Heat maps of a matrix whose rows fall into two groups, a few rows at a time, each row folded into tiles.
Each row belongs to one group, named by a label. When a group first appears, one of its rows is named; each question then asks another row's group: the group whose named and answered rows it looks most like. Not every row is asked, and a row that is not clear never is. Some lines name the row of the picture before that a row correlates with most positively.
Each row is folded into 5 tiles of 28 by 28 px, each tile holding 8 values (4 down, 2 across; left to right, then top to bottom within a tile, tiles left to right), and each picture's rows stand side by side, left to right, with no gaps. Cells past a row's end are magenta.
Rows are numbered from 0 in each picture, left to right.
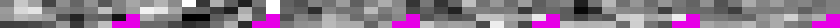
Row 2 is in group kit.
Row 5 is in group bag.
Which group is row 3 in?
bag
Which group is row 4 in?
bag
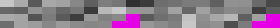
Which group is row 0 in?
kit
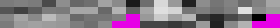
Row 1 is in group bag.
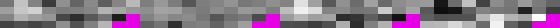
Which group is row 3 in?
bag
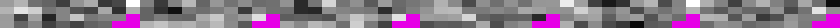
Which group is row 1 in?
bag
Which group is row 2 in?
bag
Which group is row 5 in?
kit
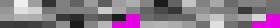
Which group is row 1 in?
bag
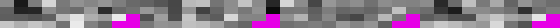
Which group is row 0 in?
bag
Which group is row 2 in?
kit
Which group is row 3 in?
bag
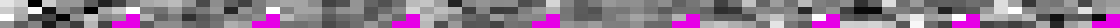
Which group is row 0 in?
kit
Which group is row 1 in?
kit
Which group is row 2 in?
kit
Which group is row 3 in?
kit
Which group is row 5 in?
bag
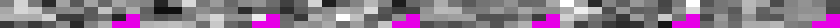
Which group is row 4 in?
kit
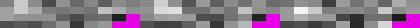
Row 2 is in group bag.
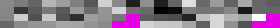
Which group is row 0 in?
kit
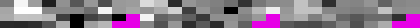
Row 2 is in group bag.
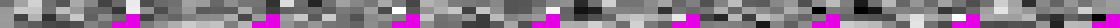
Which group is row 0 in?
kit
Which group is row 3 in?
kit
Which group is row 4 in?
bag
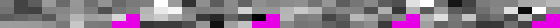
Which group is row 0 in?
bag
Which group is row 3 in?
kit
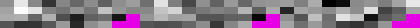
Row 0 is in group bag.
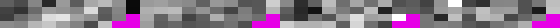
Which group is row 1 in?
kit
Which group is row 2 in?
bag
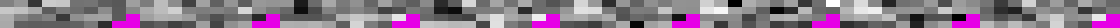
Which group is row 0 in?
kit
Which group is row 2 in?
bag
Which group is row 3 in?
bag
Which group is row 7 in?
bag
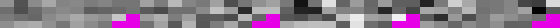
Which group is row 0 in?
bag
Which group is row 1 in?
kit
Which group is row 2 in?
bag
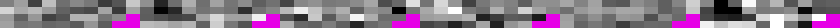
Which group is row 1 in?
bag
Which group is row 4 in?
kit
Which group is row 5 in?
bag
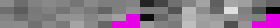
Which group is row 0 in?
bag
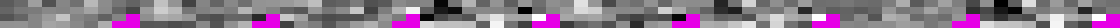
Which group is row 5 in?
bag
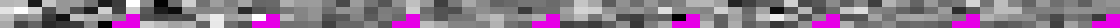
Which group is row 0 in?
kit
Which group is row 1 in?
bag
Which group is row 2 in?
kit
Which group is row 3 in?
bag
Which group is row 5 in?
kit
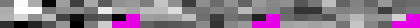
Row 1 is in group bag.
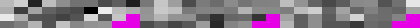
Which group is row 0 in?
kit
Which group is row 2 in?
kit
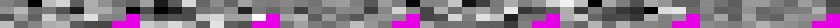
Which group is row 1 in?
bag
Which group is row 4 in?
kit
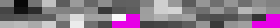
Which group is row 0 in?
bag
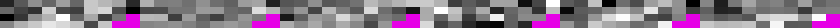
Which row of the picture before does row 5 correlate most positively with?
0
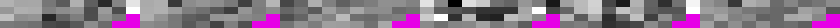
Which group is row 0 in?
kit
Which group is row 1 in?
kit
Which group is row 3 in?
kit
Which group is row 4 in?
kit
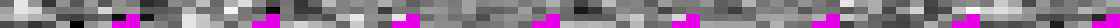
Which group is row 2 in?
bag
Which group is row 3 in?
kit
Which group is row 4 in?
bag
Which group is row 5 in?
bag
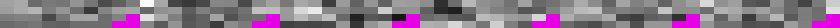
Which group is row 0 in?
kit
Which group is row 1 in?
kit
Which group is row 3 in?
bag
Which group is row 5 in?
kit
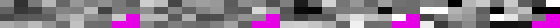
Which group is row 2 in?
bag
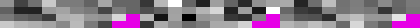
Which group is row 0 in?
bag
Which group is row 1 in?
kit
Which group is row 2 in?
bag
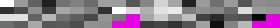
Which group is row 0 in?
kit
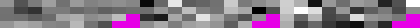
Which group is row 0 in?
bag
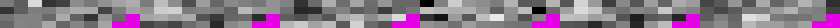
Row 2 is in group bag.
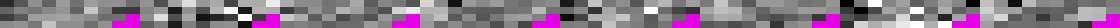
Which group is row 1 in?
kit
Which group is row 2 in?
kit
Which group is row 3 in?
kit
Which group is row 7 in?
kit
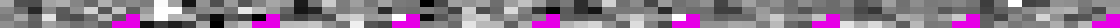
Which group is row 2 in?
bag
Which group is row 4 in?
bag
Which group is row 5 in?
bag
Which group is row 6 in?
bag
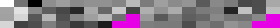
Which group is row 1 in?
kit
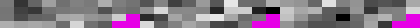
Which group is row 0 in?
bag
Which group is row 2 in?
kit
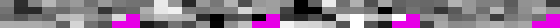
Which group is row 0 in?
bag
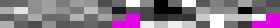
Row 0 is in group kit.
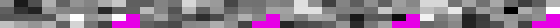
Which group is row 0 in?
bag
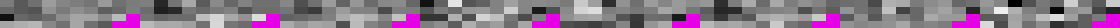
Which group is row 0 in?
bag
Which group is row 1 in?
bag
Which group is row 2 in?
bag
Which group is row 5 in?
bag
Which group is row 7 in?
kit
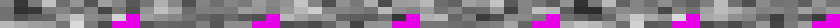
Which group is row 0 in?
bag
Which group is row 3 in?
kit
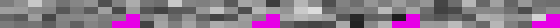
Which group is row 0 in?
kit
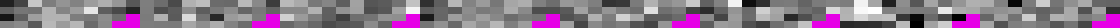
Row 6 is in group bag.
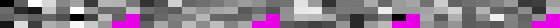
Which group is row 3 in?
kit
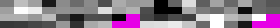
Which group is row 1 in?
bag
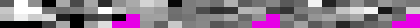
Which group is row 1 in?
kit
